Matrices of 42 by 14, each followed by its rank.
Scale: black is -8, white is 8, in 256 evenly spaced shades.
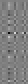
one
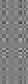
one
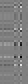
one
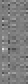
three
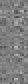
three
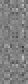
three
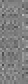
three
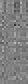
three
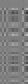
one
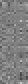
three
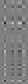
one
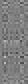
three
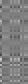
one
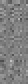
three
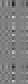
one
